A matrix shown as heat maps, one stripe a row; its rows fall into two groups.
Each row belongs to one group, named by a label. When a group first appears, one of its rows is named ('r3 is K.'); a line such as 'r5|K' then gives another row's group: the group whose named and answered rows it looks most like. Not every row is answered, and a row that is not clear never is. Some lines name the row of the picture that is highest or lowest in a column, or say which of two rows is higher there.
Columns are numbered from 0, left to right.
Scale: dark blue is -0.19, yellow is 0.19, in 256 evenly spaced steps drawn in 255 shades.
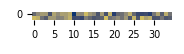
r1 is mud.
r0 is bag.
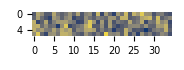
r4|bag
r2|bag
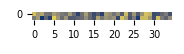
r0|mud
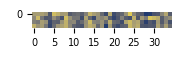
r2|bag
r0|bag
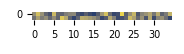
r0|mud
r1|bag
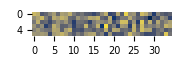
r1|bag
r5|bag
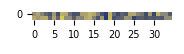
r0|bag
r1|bag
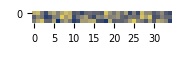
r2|bag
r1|mud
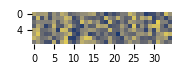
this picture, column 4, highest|6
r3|mud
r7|bag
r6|bag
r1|mud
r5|mud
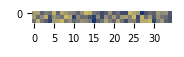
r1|mud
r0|bag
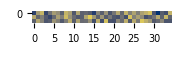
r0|mud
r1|bag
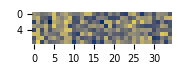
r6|mud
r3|bag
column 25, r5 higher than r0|No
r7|mud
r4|mud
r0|bag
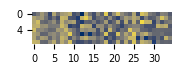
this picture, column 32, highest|1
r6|bag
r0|mud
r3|bag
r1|bag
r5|mud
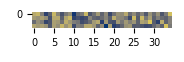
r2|mud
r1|mud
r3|bag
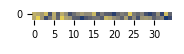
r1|mud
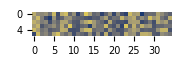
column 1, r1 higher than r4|Yes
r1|mud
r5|mud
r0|bag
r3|mud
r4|bag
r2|bag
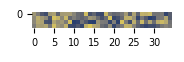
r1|bag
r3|bag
